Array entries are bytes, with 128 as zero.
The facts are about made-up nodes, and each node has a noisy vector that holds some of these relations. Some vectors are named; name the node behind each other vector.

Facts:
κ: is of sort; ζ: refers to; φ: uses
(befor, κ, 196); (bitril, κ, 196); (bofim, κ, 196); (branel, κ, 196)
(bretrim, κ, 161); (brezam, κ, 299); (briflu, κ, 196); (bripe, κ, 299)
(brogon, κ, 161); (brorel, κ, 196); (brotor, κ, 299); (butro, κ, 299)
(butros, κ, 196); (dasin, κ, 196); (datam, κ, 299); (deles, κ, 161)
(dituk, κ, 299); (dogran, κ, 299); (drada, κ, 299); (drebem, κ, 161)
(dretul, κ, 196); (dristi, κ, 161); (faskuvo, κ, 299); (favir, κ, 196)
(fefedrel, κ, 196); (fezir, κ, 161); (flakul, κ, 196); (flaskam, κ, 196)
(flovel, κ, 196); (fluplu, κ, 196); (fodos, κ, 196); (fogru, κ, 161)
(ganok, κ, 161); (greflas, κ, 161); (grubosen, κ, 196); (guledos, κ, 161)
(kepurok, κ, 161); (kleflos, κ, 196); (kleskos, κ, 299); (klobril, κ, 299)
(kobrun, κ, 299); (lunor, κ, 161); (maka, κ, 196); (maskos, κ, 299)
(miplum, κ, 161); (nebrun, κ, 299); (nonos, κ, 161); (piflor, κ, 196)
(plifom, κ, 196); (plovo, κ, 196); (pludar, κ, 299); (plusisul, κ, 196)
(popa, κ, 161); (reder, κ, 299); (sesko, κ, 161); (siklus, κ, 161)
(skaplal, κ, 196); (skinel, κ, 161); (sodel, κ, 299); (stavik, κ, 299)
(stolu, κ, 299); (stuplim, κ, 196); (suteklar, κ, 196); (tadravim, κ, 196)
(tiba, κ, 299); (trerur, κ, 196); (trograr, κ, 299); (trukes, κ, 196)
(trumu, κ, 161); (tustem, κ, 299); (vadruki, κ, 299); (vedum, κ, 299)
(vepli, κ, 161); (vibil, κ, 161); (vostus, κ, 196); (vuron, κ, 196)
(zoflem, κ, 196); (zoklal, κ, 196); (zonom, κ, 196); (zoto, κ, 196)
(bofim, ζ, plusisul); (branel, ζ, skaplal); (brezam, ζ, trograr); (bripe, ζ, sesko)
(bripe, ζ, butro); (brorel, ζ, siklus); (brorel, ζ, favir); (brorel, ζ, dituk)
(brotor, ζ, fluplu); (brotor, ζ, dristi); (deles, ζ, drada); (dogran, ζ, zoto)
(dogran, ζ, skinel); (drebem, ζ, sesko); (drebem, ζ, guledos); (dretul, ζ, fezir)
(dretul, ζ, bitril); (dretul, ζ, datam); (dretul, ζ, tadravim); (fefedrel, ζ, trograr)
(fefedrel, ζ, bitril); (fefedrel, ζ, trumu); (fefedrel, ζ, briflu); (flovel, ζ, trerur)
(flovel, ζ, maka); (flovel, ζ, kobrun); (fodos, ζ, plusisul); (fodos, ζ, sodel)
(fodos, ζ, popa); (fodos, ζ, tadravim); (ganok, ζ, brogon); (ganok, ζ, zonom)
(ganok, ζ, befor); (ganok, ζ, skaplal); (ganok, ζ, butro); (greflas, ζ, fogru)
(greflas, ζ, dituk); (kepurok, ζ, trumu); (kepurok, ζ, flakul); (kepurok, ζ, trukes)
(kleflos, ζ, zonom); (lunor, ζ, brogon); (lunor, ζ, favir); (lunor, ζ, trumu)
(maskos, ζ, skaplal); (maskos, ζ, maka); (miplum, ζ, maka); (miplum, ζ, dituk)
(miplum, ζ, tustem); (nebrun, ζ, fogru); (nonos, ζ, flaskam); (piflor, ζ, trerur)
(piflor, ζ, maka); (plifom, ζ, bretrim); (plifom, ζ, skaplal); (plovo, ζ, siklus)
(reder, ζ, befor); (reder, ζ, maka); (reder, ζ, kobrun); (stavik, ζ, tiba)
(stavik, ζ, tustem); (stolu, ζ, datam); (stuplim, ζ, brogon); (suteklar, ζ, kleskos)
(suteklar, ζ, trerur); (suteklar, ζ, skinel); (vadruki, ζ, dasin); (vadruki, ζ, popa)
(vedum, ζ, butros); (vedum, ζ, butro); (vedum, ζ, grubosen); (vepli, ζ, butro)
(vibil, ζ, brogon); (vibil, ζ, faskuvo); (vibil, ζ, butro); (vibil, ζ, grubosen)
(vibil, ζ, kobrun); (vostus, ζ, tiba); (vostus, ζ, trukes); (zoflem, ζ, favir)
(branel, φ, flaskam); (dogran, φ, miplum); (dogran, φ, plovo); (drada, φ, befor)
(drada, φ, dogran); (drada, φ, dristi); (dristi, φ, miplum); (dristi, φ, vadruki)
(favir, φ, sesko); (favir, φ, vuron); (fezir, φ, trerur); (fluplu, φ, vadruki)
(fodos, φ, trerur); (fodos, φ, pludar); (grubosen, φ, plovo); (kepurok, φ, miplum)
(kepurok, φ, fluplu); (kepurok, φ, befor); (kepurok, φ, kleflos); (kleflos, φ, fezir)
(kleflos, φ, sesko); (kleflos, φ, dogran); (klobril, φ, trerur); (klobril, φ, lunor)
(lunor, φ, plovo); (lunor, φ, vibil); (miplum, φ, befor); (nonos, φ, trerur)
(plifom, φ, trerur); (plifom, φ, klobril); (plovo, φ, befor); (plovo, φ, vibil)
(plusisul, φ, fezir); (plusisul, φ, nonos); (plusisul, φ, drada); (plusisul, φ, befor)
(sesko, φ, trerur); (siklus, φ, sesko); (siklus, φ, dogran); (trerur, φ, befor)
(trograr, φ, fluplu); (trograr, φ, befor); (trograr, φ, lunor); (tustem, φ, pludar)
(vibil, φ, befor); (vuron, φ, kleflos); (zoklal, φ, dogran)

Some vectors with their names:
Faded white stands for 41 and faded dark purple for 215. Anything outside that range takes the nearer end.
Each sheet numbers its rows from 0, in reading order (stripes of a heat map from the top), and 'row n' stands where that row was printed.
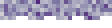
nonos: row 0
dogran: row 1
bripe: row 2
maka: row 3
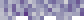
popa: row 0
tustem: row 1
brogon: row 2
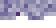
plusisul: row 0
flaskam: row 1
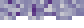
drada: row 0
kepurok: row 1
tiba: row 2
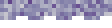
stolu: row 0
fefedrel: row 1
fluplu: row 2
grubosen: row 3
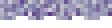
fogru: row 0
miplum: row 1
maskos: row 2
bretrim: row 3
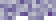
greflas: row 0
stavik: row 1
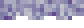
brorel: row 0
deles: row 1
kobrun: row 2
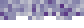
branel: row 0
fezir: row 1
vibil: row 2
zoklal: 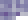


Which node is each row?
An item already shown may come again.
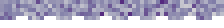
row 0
plovo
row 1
klobril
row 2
vepli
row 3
plusisul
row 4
drada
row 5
siklus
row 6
fodos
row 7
stuplim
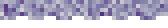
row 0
lunor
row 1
drebem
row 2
tustem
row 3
dristi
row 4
skinel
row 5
flaskam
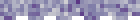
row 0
suteklar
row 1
plifom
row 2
trumu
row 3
plovo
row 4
ganok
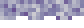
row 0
drebem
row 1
datam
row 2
pludar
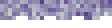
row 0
tadravim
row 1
butro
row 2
brezam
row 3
favir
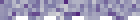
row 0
dretul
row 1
kleflos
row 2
vadruki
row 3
guledos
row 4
zoto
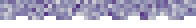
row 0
datam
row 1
trograr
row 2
trerur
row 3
skinel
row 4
briflu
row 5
favir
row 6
kleskos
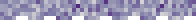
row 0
dasin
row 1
sodel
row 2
befor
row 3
trumu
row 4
vuron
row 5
trerur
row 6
sesko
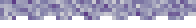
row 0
butro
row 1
bitril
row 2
tustem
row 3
skaplal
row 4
skinel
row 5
bofim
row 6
grubosen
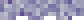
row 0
brotor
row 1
dasin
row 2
faskuvo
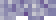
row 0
bretrim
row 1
dituk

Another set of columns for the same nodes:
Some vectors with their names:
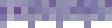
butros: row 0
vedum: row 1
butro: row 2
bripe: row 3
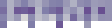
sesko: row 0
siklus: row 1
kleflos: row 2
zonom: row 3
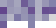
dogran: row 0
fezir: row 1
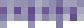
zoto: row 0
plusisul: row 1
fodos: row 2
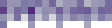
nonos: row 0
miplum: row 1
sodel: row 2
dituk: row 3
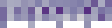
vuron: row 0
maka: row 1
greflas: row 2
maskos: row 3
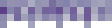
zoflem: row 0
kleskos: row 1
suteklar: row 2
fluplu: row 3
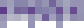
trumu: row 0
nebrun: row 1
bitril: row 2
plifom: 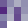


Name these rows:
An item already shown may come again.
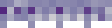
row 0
skaplal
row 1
deles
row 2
greflas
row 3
brorel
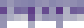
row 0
brogon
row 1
befor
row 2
bretrim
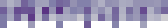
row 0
klobril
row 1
trerur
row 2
ganok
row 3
kleflos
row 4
vuron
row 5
dristi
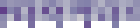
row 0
brorel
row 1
grubosen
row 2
siklus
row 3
kleflos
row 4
zoklal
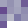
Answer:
dogran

